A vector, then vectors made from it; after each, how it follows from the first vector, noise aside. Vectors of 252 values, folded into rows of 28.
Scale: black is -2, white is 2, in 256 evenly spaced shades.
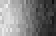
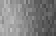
shrunk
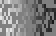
partly zeroed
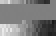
partly zeroed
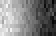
copied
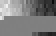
partly zeroed
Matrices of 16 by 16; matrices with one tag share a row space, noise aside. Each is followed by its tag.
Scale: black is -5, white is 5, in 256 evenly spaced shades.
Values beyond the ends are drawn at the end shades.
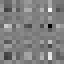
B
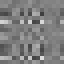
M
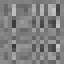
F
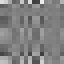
M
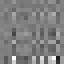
F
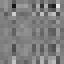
F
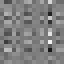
B
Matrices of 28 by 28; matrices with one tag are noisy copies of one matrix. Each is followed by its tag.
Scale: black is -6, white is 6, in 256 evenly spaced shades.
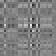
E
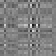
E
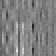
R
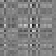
E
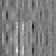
R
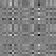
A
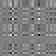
A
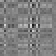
E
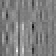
R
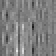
R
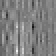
R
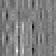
R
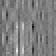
R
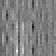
R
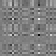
A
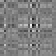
E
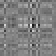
E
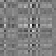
E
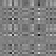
A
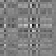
E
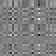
A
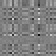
A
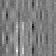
R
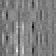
R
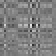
E
